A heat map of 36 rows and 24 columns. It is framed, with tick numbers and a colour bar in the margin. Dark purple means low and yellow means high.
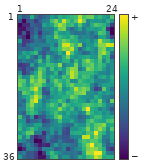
Neither half mirrors the other. The texture is blotchy. There are no regular stripes. No single row or column stands out from its neighbours.
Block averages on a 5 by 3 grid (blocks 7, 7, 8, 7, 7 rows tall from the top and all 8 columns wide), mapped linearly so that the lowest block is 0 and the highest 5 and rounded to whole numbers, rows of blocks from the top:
0 5 3 / 2 4 4 / 4 5 3 / 3 3 4 / 0 2 5
